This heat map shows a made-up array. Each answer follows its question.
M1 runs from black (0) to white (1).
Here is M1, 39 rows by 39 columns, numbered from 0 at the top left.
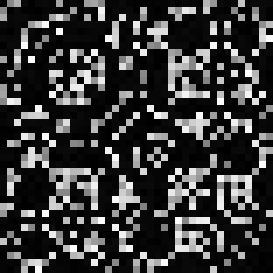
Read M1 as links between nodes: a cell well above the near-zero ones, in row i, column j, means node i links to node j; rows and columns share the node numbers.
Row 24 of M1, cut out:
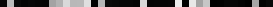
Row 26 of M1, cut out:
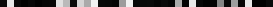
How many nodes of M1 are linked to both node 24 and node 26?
7
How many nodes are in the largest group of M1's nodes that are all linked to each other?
7
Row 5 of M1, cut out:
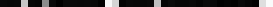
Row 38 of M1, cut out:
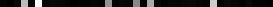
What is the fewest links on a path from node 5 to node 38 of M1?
1
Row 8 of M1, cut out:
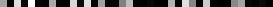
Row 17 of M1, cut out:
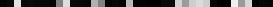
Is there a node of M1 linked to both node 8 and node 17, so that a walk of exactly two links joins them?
yes
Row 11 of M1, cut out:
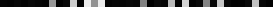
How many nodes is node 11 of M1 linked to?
11
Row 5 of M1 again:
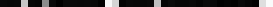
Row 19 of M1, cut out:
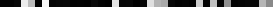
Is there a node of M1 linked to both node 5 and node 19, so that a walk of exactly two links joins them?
yes
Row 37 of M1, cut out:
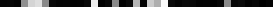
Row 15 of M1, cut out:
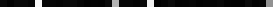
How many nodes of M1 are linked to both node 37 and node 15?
3
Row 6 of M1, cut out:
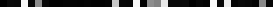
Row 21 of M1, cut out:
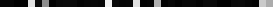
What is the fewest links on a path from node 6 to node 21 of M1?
1
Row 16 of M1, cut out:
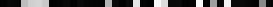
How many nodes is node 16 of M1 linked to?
12
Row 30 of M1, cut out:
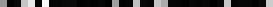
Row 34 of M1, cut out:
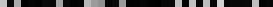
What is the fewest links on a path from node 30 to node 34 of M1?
2
